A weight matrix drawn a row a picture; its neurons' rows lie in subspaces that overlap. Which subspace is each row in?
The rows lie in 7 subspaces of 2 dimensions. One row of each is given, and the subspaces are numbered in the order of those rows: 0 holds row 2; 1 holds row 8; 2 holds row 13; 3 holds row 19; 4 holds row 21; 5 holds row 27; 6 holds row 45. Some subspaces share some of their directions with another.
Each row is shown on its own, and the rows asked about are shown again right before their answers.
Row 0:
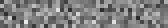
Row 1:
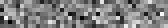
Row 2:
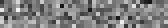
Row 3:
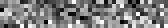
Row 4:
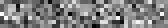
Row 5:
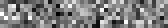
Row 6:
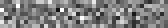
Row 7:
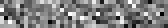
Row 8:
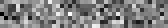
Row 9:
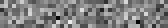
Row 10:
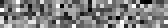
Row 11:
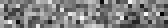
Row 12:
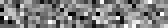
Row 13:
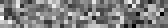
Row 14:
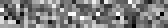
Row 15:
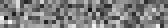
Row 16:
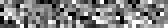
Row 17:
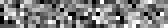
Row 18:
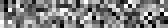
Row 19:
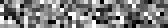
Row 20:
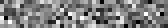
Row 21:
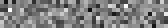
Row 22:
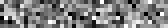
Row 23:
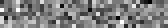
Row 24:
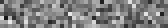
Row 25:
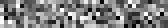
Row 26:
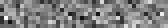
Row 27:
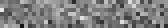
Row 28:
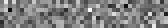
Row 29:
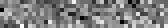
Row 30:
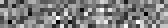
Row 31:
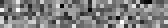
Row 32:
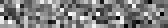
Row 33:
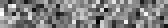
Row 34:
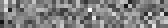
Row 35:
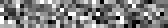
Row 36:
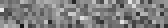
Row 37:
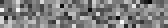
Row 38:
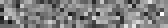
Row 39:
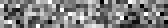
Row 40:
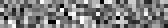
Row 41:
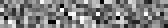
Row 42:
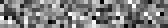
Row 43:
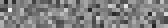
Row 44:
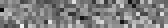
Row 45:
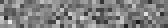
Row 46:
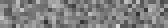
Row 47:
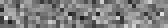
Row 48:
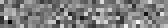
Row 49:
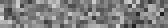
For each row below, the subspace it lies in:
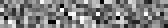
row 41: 2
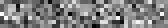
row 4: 1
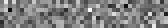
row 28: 4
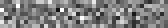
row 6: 3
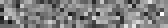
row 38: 2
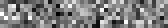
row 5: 1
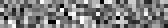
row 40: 2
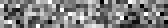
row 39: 0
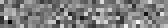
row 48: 6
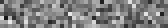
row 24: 3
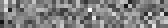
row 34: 4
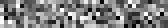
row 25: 4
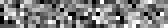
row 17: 1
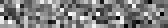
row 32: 1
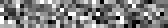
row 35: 3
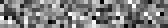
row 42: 3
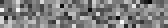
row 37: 0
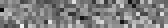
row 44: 5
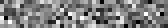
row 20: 6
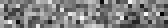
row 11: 0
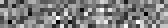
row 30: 6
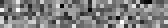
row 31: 0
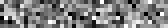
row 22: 3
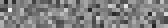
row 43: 4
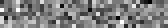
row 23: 0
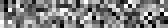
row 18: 4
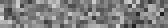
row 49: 2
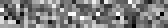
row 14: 6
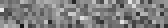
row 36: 5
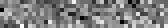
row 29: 5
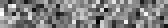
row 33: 1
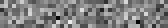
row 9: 6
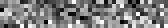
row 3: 5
